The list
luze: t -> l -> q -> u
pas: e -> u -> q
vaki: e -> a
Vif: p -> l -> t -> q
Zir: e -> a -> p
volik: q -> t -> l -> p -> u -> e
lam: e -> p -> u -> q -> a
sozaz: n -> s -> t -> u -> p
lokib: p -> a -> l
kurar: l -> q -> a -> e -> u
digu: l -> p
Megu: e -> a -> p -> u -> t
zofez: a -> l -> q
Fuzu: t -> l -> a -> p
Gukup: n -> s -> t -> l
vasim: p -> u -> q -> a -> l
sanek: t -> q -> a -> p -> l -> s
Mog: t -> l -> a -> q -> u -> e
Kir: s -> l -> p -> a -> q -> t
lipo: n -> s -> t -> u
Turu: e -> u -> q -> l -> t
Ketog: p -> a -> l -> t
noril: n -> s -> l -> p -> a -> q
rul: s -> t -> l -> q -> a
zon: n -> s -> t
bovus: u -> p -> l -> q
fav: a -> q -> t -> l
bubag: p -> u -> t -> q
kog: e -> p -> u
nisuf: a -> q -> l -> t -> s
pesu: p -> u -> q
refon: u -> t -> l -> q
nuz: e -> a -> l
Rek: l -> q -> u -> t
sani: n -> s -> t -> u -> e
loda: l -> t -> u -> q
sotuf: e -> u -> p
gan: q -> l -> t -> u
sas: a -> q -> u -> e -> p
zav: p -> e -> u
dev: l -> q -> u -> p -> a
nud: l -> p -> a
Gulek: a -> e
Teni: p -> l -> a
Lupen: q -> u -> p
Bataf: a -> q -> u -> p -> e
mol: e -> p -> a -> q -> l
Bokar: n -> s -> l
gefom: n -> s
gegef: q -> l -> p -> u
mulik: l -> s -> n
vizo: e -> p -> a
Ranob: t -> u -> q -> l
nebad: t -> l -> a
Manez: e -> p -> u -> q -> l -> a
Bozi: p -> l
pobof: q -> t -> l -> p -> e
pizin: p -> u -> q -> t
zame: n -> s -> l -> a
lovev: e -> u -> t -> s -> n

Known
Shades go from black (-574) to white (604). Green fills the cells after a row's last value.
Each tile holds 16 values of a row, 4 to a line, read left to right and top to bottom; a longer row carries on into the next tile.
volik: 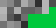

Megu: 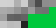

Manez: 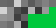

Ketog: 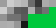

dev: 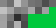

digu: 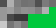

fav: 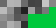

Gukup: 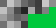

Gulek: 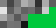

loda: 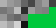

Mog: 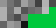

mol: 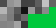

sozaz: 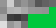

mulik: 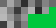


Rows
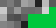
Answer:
pobof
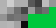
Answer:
Turu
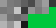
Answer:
pas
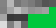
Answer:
Lupen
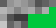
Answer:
Fuzu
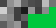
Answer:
nuz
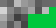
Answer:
vizo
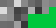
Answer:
nebad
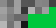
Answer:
noril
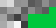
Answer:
gan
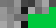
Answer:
zofez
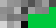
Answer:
bubag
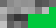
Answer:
Zir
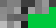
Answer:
bovus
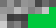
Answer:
sas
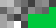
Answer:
luze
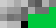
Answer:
pizin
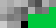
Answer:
Kir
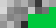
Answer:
zon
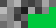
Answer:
vasim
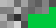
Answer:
zav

